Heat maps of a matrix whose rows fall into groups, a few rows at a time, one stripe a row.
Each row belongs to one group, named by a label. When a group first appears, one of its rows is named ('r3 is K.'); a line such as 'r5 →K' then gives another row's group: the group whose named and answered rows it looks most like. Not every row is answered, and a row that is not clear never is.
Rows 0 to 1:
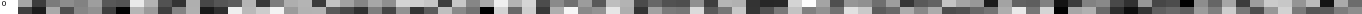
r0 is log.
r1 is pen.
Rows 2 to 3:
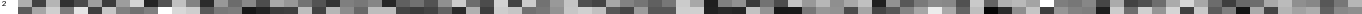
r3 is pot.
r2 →pen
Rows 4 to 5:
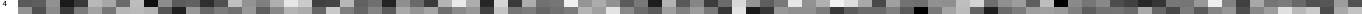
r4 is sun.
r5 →log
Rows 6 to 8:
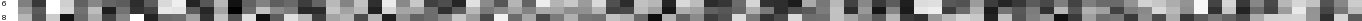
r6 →pot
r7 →pot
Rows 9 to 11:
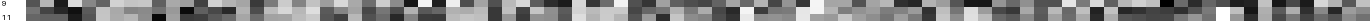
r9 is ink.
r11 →sun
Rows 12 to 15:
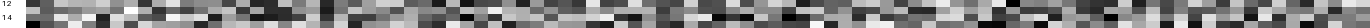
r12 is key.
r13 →log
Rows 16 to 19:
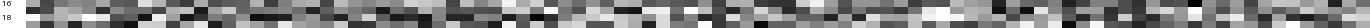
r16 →log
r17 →pot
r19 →pen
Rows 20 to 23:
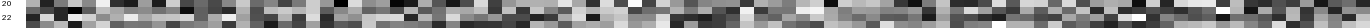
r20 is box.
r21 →sun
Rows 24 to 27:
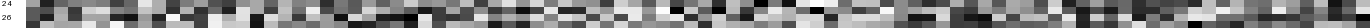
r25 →key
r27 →ink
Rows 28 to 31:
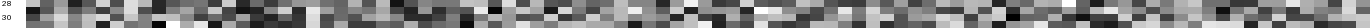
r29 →box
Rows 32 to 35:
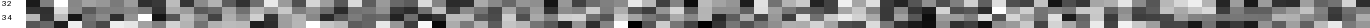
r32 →box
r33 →box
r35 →ink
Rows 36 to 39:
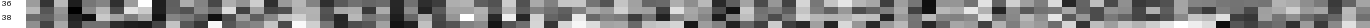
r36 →pen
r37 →log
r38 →sun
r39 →box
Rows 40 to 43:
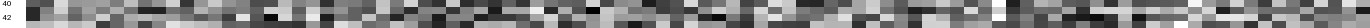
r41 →box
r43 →pot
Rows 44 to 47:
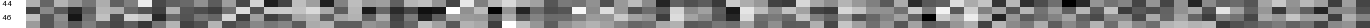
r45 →sun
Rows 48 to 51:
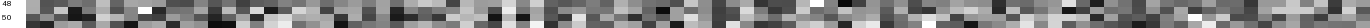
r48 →log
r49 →log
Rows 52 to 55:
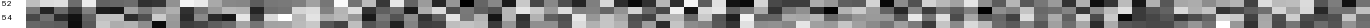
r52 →pot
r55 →sun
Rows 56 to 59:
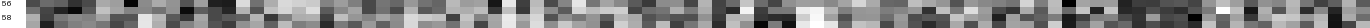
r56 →sun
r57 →sun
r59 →pen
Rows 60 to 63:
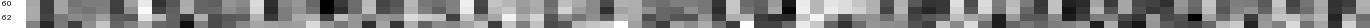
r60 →pen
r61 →pen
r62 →log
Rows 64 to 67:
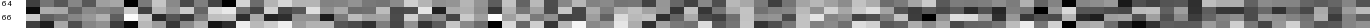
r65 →ink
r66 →log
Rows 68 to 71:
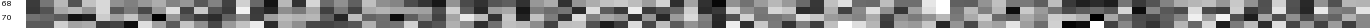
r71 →pen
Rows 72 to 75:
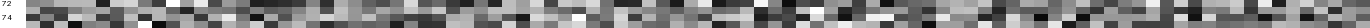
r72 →pot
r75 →pen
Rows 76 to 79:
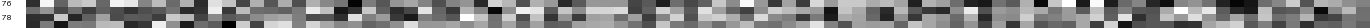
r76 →ink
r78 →box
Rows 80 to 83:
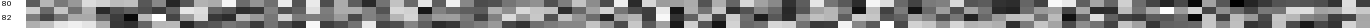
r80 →ink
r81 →pot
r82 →pen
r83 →key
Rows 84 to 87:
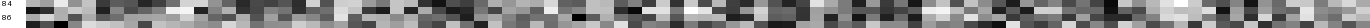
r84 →pot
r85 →pot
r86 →pot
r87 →ink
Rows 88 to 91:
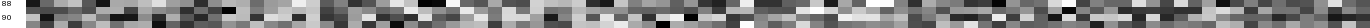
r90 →box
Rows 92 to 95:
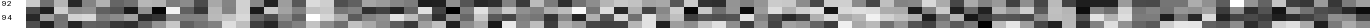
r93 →box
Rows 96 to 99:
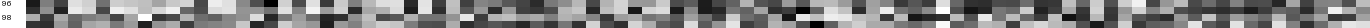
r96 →ink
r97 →ink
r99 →key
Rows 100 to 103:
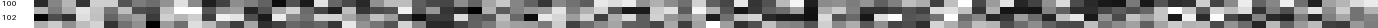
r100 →key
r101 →pot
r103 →pot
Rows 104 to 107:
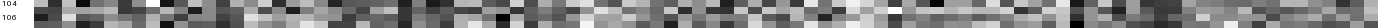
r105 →key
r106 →pen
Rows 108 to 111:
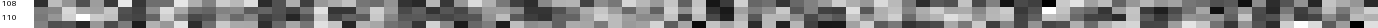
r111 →box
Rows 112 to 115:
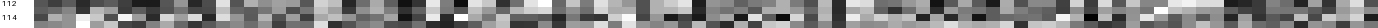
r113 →box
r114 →ink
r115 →key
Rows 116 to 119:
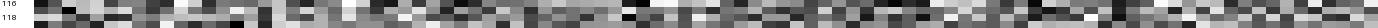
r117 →ink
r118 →pot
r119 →sun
